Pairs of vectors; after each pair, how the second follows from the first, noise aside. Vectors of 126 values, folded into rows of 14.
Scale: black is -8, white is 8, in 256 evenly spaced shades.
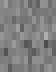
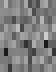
scaled up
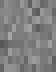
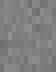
shrunk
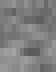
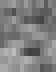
scaled up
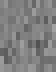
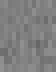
shrunk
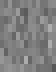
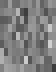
scaled up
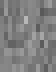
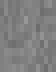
shrunk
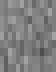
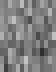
scaled up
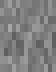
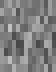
scaled up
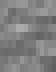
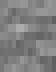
copied
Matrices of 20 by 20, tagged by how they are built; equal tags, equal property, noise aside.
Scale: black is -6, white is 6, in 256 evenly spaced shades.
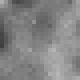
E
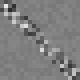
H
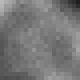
E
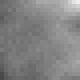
E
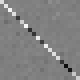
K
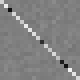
K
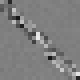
H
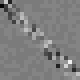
H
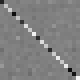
K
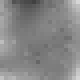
E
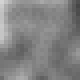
E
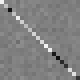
K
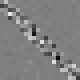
H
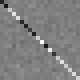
K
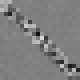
H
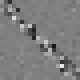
H
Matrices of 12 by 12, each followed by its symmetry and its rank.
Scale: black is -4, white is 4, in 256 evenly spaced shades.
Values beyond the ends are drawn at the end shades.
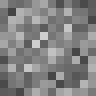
symmetric, full rank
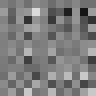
neither, rank two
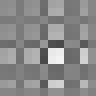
symmetric, rank one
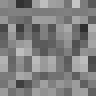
neither, rank two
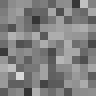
neither, full rank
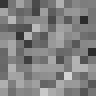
neither, full rank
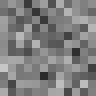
neither, full rank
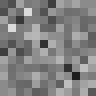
symmetric, full rank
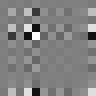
symmetric, rank one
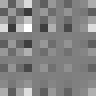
symmetric, rank one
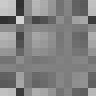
symmetric, rank one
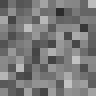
neither, full rank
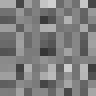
neither, rank two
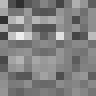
neither, rank two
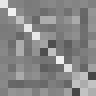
symmetric, full rank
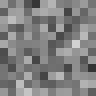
neither, full rank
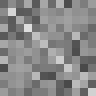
symmetric, full rank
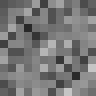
symmetric, full rank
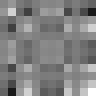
symmetric, rank one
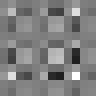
symmetric, rank one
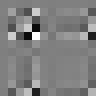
symmetric, rank one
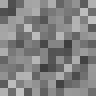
symmetric, full rank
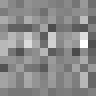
neither, rank two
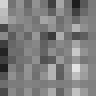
neither, rank two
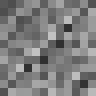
symmetric, full rank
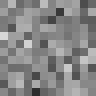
neither, full rank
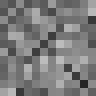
symmetric, full rank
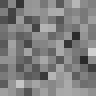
neither, full rank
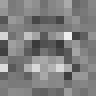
neither, rank two
